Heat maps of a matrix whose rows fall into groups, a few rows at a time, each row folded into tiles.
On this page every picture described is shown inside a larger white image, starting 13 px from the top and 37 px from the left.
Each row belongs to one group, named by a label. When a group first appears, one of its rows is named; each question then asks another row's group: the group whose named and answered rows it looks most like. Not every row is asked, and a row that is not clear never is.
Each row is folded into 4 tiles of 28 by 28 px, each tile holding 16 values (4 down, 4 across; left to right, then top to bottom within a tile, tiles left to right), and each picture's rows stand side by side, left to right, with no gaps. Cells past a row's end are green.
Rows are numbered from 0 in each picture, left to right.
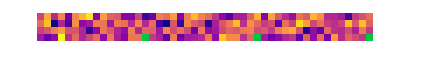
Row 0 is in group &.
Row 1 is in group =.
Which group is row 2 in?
=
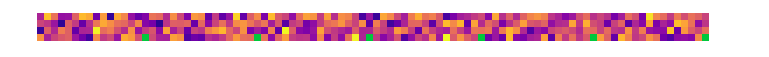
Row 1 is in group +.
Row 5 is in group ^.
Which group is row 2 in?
&
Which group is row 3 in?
=
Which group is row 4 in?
=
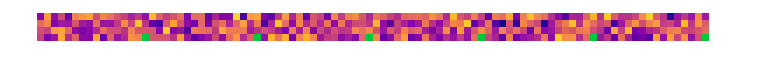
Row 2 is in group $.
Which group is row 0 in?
&
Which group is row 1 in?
+
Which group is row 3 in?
^
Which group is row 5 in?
=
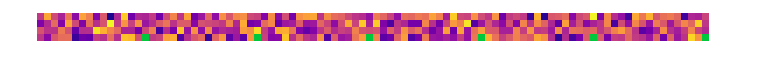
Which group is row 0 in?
+
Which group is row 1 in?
$
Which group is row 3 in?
^
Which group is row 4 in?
^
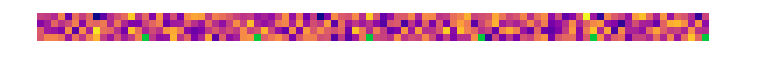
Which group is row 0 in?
$
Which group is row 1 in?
&
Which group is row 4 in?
=
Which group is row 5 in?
&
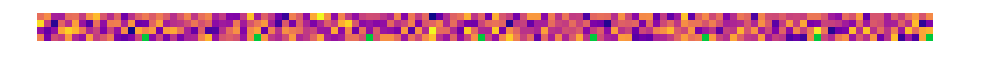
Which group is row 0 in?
^
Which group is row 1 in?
=
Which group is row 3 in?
$
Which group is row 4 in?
&
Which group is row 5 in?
+
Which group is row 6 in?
^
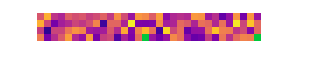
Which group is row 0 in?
^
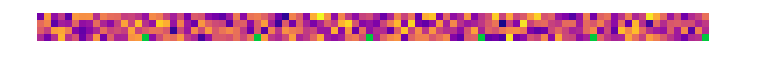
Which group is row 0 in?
&
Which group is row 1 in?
+
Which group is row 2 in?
^
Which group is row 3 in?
$
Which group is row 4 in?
=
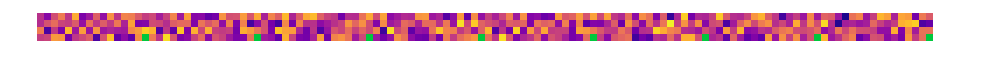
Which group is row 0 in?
$
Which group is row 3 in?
+
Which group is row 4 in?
$
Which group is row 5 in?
+
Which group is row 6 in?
=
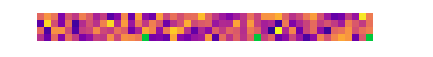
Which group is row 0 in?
+
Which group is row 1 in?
=
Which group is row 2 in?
=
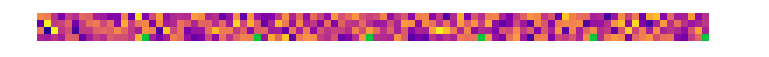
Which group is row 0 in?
+
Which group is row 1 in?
+
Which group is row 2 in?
$
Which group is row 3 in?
+
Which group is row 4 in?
^
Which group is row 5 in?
$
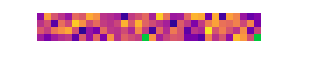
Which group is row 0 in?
=
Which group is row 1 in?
&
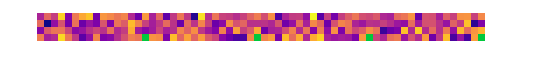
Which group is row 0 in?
&
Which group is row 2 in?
^
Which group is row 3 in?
$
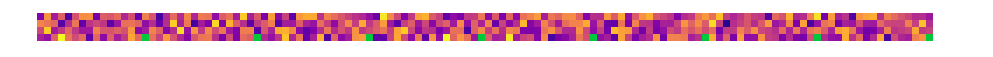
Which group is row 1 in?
$
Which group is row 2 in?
&
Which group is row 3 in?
=
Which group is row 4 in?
&
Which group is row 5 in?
=
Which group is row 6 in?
^
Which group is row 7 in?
&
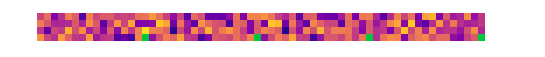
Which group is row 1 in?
+
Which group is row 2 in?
+
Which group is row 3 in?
$
